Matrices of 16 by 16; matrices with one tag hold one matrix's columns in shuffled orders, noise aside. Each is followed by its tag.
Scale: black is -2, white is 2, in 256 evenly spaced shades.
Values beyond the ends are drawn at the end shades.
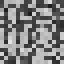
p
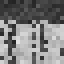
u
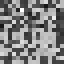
p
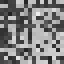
p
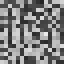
p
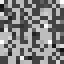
p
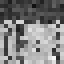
u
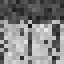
u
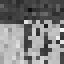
u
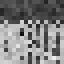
u
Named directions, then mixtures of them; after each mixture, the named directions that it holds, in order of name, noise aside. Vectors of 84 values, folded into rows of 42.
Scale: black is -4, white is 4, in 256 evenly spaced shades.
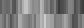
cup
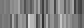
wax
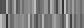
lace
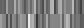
lace, wax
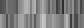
cup, lace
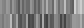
cup, wax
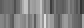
cup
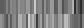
cup, lace, wax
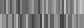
cup, lace, wax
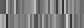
lace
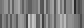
wax
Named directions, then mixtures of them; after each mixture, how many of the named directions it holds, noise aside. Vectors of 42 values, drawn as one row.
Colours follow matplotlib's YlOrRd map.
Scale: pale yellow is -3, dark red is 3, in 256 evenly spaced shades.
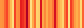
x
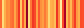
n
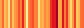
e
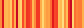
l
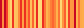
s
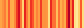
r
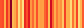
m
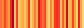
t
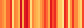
two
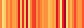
one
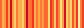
two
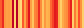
two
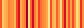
two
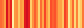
two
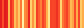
three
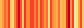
one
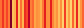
one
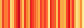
one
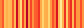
two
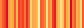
two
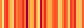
two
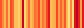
one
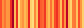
one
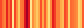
two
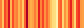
one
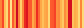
two
